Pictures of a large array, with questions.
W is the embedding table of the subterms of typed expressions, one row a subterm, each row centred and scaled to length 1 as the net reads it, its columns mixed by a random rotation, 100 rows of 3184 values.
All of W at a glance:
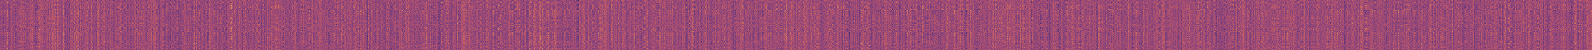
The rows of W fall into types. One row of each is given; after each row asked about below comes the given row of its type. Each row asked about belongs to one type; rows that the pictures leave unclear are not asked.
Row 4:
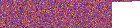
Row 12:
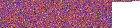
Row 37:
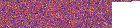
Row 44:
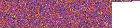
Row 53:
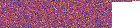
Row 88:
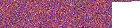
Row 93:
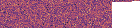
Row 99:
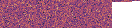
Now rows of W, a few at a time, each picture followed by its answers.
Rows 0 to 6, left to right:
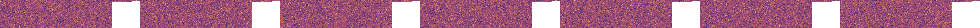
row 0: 37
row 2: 99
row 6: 93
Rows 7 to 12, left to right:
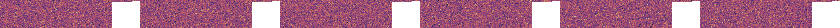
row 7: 53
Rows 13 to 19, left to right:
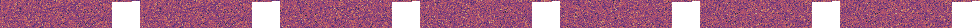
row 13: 4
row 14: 4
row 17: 53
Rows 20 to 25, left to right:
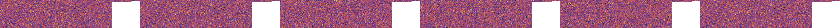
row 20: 88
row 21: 88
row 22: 93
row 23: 93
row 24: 99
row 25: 88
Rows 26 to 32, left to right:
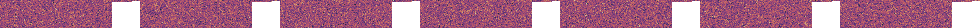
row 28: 93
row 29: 99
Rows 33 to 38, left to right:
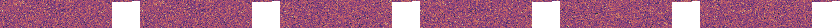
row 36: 44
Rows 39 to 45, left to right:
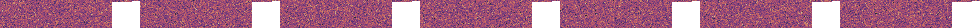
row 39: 44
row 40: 53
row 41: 99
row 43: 37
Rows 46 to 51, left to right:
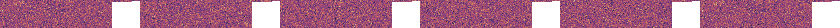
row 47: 44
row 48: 93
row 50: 12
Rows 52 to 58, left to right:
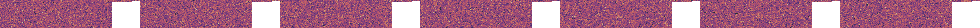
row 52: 12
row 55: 4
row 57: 37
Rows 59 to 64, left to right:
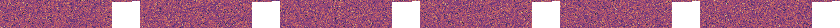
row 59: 99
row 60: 4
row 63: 53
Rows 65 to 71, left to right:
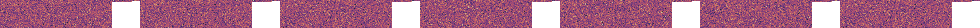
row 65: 93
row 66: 93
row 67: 88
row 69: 44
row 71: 88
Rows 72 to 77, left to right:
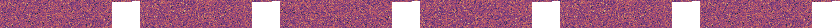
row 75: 4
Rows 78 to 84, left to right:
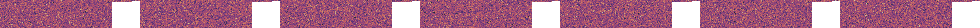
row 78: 12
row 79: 4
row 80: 99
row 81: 37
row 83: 12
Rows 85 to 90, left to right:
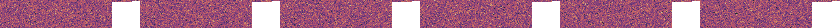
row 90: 37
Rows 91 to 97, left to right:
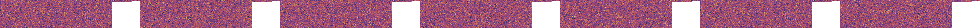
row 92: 99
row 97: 88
